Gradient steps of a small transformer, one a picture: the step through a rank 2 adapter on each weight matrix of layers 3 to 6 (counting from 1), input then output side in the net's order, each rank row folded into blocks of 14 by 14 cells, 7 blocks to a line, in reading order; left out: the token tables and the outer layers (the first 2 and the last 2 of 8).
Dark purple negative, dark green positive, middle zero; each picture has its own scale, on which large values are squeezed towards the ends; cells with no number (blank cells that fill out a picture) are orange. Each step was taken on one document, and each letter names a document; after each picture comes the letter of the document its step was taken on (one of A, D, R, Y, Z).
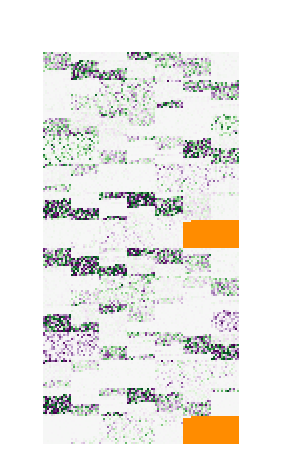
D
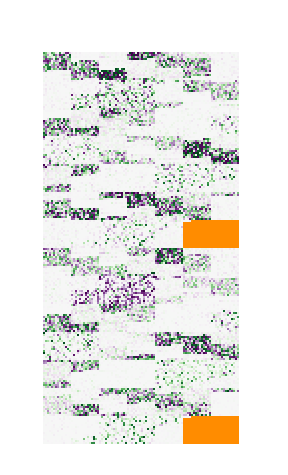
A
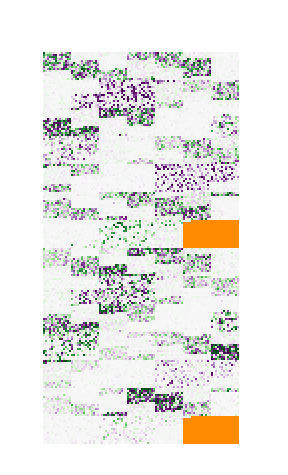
D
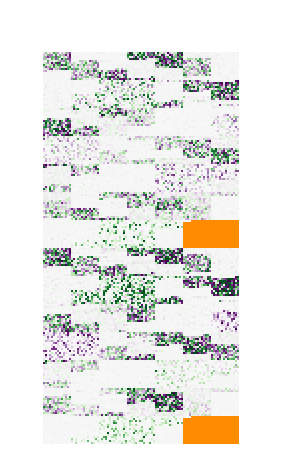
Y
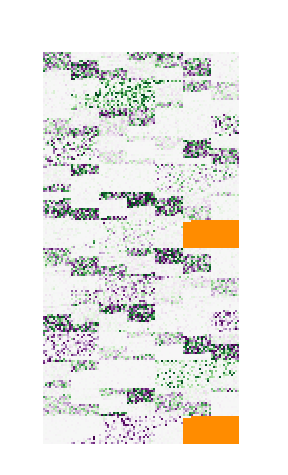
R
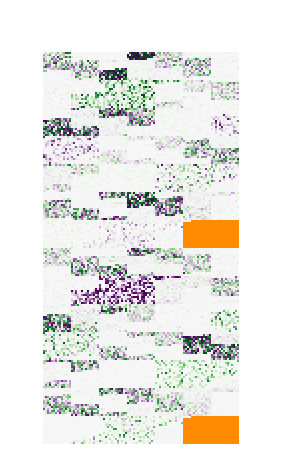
R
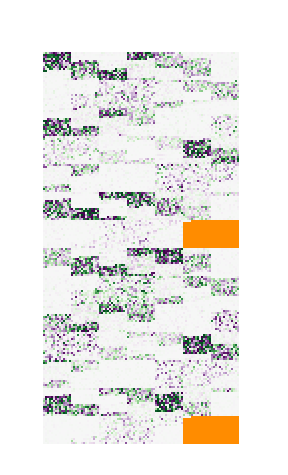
R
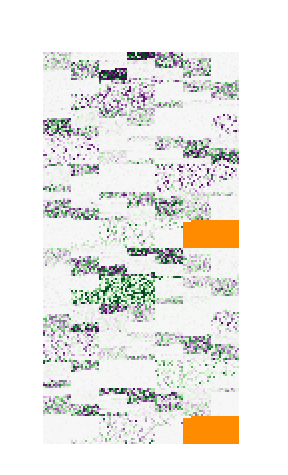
Y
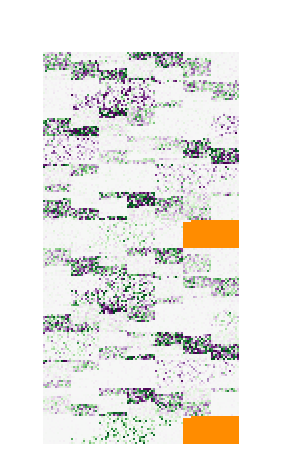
A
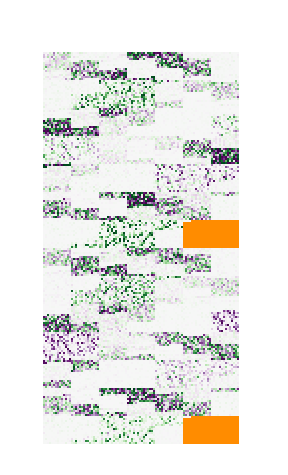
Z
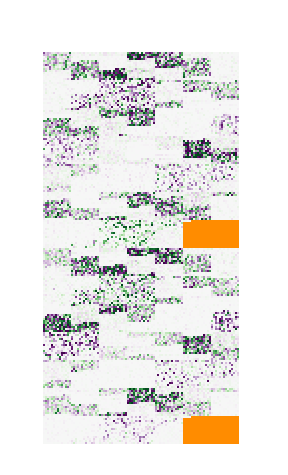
D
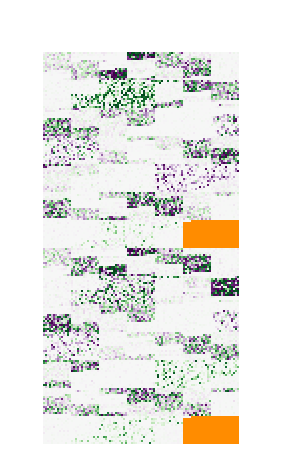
Y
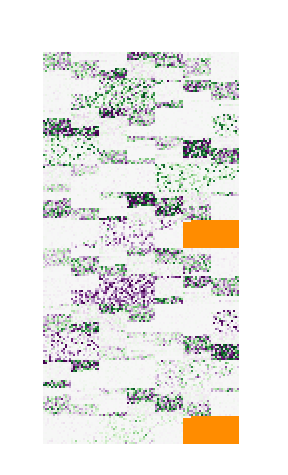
Z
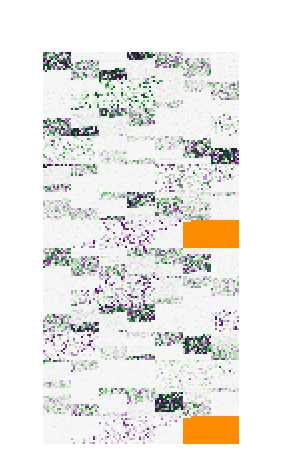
R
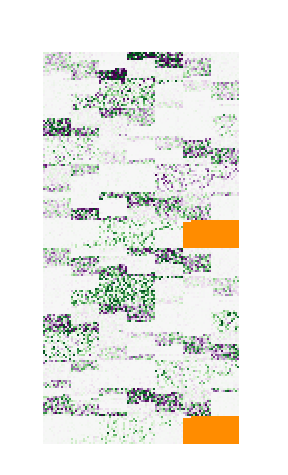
Y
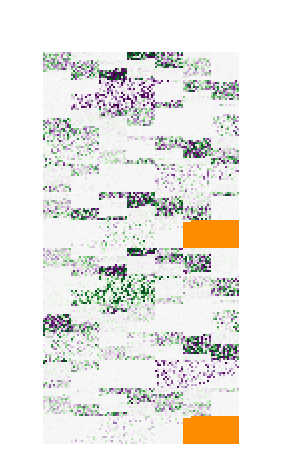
Y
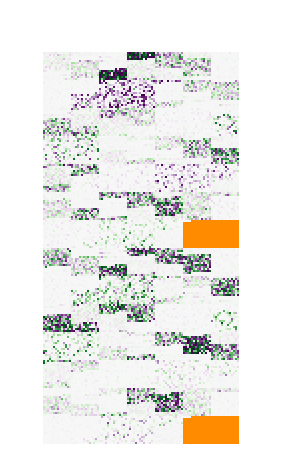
A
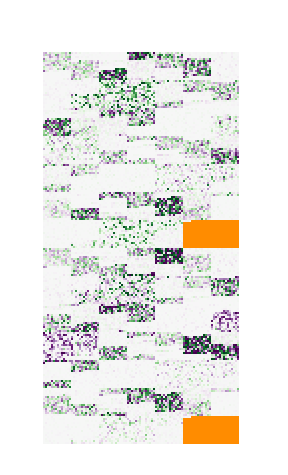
D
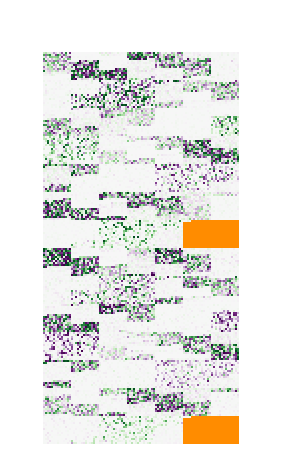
D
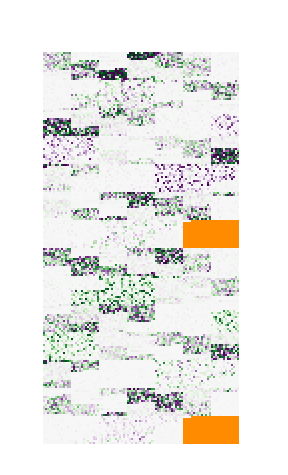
A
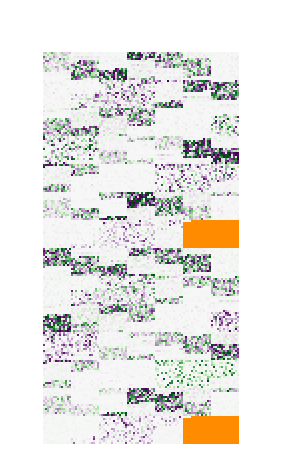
D
